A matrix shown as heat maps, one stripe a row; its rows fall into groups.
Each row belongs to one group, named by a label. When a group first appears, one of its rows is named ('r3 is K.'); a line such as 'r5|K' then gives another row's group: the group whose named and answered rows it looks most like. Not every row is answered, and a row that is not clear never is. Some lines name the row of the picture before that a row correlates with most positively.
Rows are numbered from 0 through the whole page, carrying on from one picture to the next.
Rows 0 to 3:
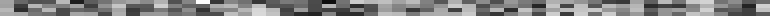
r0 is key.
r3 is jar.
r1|jar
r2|jar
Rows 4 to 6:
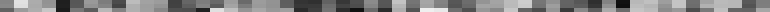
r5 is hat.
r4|hat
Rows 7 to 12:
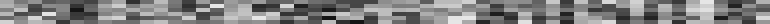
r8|key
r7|jar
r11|jar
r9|key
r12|jar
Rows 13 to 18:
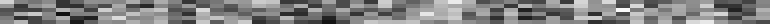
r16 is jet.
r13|jar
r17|key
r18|key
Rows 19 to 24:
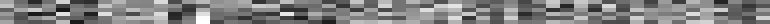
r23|jet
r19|key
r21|jet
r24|key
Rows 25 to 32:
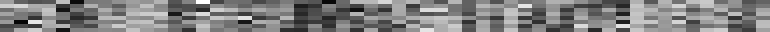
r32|jet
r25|key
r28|hat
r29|key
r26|hat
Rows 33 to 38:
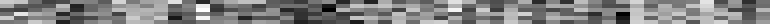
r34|key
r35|jet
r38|hat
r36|hat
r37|key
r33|jar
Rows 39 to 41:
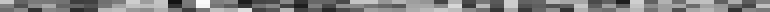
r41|key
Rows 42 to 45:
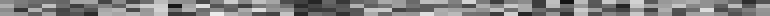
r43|hat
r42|jar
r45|key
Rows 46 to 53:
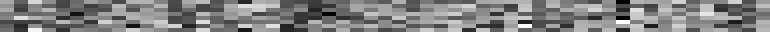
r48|jar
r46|hat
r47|jar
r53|jet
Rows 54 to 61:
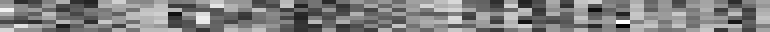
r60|hat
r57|hat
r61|jar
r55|key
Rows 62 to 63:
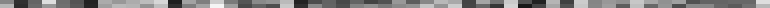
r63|key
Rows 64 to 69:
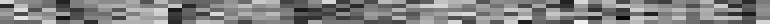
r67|jar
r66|hat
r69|jet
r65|jet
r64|jar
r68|hat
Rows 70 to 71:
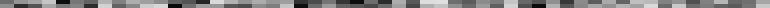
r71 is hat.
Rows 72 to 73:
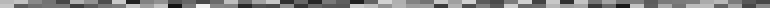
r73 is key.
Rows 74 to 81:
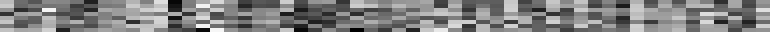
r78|hat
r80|jet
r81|hat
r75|key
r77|jet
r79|jar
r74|key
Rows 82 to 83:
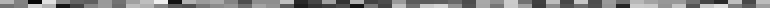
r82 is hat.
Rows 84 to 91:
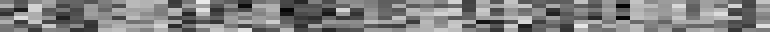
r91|key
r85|hat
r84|jet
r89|jar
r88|hat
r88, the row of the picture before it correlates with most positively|83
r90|jet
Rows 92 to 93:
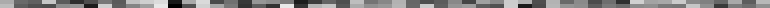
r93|key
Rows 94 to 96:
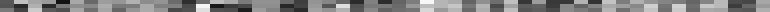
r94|jet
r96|jet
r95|jet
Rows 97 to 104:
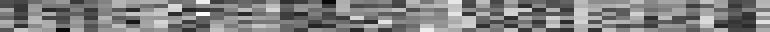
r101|jar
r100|jet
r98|jet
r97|jet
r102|jar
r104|jet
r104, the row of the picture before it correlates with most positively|94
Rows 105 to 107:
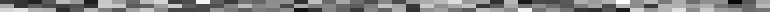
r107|hat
